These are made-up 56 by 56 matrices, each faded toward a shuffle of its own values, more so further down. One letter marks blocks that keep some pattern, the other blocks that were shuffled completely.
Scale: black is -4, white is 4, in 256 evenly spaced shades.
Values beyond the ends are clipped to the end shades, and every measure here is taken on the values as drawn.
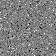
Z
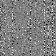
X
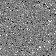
Z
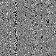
X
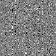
X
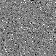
Z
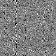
X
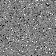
Z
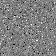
Z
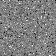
Z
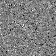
Z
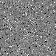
Z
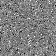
Z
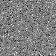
Z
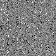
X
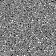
Z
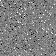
Z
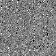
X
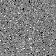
Z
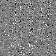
X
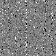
X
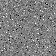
Z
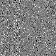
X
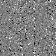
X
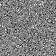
Z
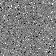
Z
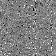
X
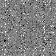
X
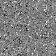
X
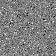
Z
